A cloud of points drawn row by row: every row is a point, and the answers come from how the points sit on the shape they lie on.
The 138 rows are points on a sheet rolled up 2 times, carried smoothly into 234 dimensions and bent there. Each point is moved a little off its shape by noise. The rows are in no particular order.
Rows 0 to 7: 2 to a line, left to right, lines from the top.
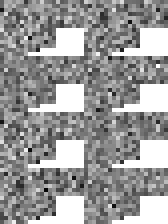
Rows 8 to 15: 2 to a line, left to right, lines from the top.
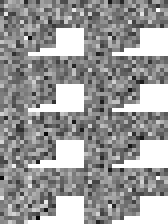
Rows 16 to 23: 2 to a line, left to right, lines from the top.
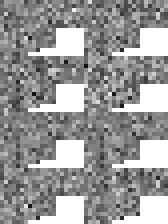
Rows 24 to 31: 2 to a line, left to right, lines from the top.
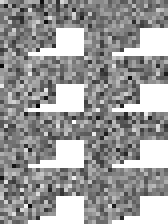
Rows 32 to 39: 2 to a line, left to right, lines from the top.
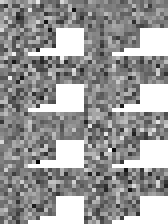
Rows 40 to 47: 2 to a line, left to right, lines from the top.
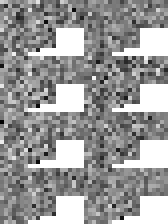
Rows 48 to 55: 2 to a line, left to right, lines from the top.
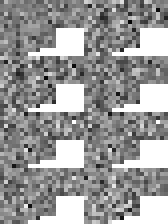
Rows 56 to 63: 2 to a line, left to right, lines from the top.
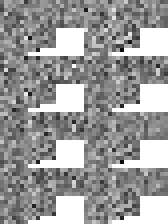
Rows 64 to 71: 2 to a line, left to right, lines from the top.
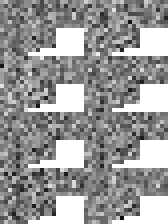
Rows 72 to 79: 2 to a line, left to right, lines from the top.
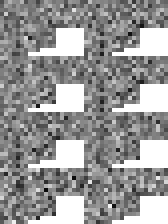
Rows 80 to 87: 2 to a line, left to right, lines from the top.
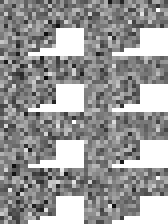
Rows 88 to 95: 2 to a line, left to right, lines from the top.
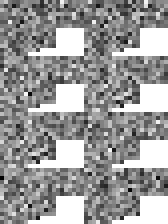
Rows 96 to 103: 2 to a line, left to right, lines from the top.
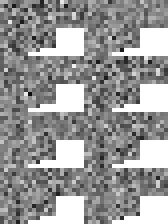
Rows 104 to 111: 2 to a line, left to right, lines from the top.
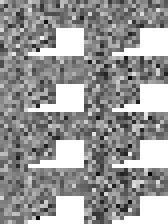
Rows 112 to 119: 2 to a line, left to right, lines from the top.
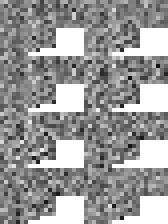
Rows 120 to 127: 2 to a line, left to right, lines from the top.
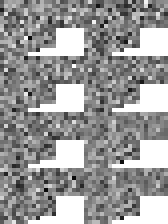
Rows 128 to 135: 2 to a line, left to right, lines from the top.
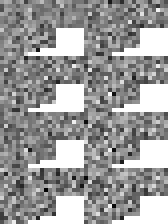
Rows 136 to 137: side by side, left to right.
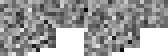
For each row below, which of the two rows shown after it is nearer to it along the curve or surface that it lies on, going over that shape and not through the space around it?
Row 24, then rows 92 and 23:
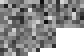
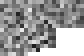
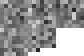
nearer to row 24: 92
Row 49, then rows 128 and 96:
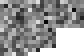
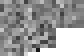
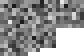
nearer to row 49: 96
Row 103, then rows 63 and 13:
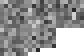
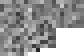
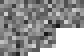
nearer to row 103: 63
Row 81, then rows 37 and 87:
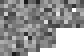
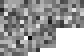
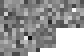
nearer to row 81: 37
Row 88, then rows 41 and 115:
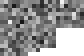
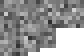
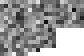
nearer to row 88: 115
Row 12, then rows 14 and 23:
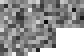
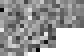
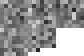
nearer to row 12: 14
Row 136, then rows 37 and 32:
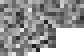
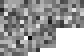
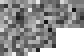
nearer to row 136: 32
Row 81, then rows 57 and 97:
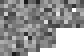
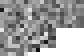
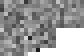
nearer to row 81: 57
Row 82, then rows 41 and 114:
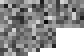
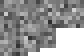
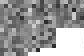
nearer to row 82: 114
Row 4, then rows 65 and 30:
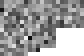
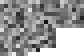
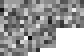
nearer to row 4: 30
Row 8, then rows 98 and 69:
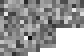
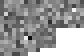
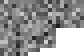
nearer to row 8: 69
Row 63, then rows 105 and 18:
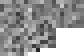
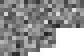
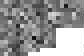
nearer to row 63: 18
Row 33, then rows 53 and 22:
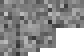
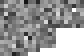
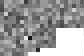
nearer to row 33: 22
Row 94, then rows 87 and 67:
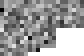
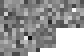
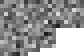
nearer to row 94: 67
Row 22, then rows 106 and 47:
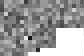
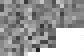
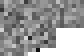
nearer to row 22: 47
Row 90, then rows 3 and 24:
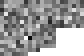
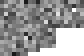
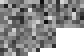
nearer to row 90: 3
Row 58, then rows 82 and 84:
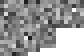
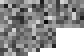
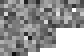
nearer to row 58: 84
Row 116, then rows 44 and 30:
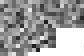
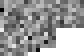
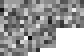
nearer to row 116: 44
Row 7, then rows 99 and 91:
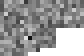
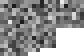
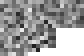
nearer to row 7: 91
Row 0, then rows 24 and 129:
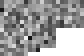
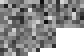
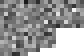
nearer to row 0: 129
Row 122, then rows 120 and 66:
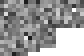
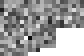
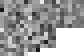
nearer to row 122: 120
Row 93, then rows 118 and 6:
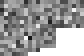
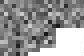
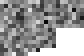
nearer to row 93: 118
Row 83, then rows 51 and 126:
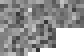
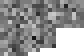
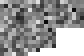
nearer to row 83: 51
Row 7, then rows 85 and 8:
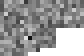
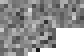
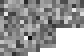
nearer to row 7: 85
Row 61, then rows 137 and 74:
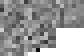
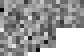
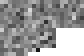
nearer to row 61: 74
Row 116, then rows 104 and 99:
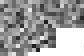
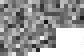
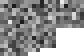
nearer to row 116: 104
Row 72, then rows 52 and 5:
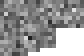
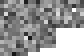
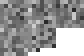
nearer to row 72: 5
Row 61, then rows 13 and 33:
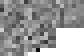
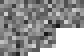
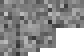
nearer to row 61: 33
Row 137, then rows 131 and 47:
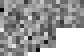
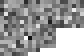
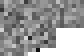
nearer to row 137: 131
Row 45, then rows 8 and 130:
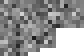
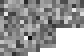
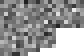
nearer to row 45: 130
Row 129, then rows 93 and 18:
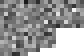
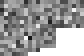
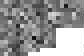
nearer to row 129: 93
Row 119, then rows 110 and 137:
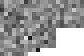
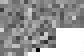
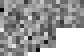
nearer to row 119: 110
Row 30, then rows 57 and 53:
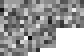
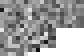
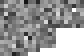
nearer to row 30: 53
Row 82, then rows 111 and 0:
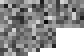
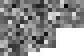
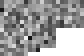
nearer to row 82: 111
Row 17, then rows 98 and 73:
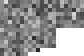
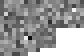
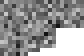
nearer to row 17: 73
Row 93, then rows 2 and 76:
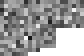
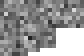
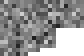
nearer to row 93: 76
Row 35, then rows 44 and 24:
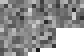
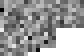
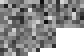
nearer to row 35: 44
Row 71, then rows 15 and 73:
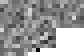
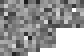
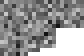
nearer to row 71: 73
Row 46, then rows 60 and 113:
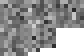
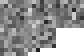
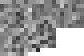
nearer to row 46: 60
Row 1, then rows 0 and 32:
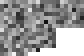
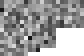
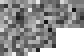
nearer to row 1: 32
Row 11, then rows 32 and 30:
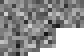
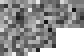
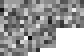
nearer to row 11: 30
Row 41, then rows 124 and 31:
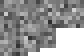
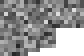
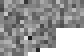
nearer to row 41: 31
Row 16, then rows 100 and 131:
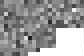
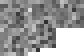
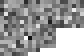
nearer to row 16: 100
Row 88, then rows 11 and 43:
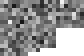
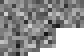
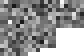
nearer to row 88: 43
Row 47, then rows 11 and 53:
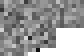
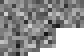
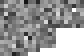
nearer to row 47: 11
